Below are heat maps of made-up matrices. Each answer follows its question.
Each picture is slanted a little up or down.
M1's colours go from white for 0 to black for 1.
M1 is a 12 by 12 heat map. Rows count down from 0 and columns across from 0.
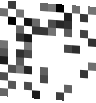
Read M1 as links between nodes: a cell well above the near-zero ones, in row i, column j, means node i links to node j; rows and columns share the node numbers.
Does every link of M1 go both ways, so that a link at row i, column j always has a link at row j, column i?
yes
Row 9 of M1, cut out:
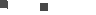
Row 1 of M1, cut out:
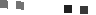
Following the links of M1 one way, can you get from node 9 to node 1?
yes
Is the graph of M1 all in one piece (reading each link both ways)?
yes
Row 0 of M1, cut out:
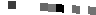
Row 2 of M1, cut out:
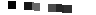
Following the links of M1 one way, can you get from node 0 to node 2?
yes
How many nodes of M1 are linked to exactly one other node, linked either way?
0
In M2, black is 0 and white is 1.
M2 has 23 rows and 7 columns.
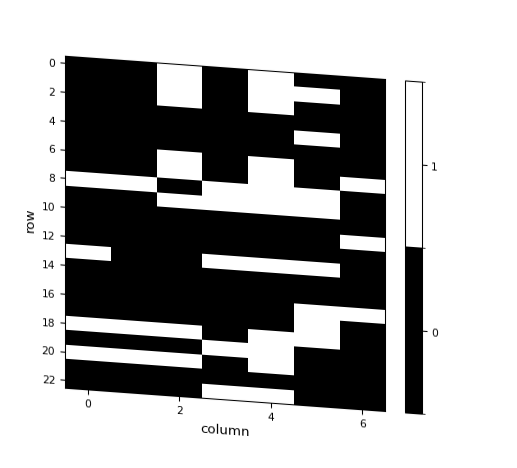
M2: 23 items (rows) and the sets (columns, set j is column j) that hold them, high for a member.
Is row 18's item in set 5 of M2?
yes
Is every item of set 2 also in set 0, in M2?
no
